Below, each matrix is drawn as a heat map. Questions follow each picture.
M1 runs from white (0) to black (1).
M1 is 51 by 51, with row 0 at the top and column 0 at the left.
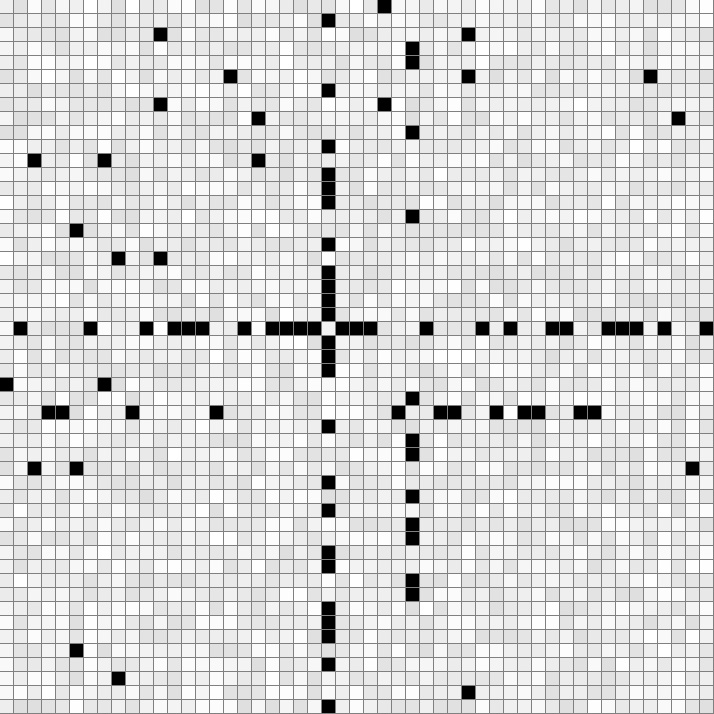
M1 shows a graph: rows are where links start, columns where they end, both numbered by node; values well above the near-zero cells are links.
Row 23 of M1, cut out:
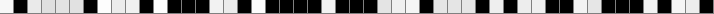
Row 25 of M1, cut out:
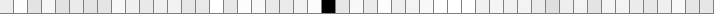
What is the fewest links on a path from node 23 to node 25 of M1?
1
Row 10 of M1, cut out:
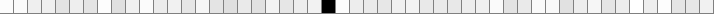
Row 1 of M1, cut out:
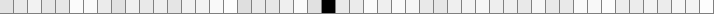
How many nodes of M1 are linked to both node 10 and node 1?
1
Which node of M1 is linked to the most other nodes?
node 23
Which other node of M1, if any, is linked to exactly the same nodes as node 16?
node 46
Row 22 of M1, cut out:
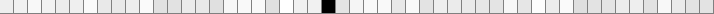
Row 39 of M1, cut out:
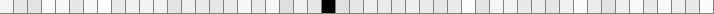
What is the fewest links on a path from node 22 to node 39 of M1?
2
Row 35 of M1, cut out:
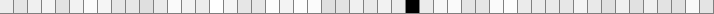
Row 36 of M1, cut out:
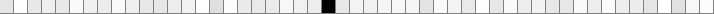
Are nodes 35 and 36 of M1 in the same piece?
no
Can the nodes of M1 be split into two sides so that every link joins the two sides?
yes
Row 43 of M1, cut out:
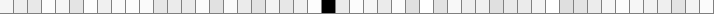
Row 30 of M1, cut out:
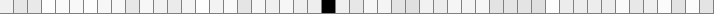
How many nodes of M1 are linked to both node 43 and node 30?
1
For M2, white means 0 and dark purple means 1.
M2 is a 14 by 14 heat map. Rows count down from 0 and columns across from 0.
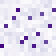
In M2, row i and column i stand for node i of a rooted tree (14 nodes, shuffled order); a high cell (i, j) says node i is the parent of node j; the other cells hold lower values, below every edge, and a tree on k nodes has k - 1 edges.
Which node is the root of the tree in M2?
2
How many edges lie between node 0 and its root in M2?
5
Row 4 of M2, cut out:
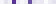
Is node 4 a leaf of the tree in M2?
no
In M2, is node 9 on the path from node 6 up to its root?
yes
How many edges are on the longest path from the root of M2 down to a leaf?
8
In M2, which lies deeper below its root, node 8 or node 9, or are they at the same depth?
node 9
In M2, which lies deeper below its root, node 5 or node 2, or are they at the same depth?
node 5
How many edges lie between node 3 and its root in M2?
2
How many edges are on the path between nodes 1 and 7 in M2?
8
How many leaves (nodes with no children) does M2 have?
6
